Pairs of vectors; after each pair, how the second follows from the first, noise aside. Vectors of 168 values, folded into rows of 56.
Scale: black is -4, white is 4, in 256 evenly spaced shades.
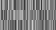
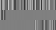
partly zeroed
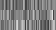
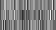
shuffled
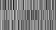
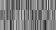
shuffled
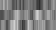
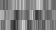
negated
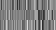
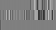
partly zeroed
